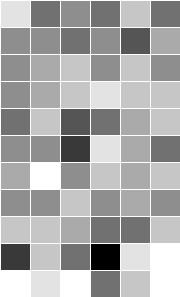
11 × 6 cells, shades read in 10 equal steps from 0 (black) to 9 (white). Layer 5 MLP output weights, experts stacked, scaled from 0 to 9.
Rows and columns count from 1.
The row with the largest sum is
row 11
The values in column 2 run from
4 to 9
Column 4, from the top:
4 5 5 8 4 8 7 5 4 0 4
